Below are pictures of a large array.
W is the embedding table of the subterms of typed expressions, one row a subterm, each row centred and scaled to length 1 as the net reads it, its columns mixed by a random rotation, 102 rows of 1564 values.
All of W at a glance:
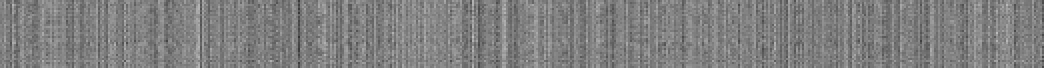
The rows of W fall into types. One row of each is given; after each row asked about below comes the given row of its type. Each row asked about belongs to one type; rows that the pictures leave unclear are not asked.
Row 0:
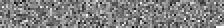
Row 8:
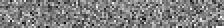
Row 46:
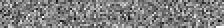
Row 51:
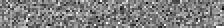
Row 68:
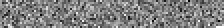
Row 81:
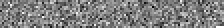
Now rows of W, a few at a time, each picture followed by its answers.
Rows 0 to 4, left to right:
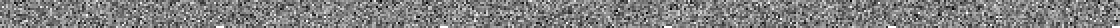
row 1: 0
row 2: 51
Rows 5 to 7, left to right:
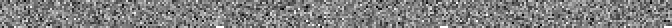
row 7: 8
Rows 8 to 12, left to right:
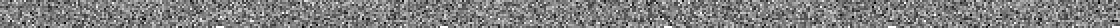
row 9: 8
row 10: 81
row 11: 68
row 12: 8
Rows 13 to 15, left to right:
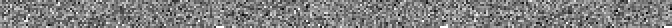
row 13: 51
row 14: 0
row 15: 51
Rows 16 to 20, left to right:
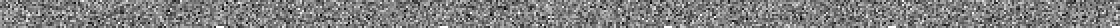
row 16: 51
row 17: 68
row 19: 46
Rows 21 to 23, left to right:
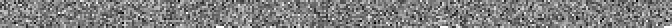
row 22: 51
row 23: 68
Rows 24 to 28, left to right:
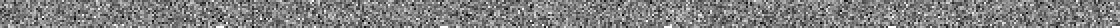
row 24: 46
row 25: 0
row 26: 0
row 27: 51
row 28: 81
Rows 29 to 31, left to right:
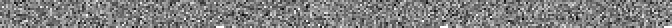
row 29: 0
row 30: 0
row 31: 46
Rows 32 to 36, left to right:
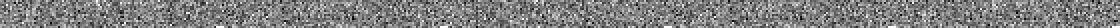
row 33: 46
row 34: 0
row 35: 46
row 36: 46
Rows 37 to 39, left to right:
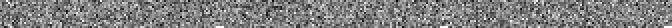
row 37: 68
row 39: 0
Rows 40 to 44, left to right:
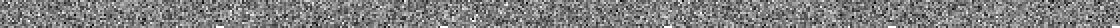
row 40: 8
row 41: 81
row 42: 51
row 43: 68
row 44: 0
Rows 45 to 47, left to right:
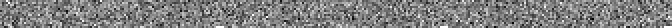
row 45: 68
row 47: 8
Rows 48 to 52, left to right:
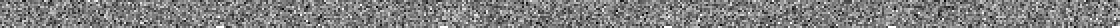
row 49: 68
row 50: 51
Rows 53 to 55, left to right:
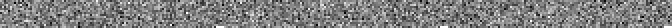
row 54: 46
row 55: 0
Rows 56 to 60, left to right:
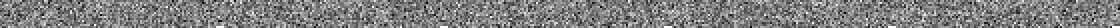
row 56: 46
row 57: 68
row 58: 81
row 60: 51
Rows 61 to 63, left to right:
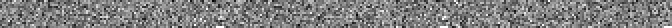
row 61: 8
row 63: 68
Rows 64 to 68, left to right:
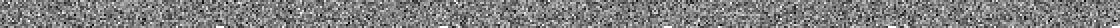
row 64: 8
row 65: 68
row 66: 68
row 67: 51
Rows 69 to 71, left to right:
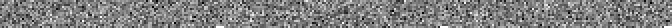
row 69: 0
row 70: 51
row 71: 46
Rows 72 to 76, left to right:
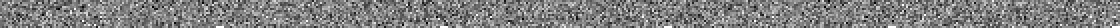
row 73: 81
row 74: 46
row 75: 0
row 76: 46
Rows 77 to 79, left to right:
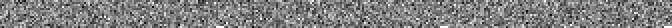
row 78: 0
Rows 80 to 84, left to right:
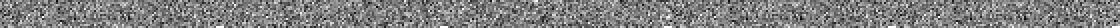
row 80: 46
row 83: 46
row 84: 46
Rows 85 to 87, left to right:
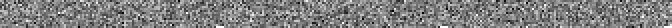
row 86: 51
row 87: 46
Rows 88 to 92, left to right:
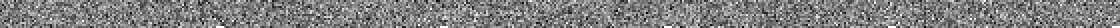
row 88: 81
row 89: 8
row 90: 51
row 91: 51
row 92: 0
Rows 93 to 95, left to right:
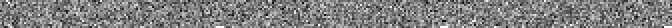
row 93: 68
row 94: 46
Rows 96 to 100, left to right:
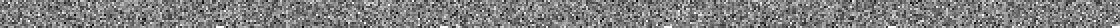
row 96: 8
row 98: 68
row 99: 81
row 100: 0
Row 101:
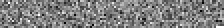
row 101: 8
